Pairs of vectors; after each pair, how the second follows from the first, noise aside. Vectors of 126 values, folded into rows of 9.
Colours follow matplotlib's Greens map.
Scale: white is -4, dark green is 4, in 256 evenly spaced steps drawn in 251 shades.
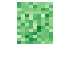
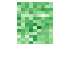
sign-scrambled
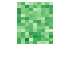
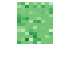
partly zeroed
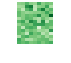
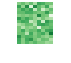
sign-scrambled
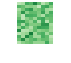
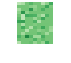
partly zeroed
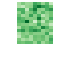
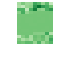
partly zeroed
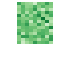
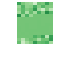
partly zeroed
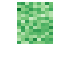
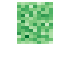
wrapped around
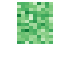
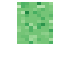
partly zeroed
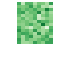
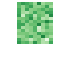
wrapped around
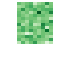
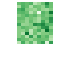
sign-scrambled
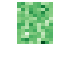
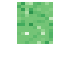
partly zeroed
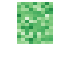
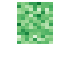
wrapped around
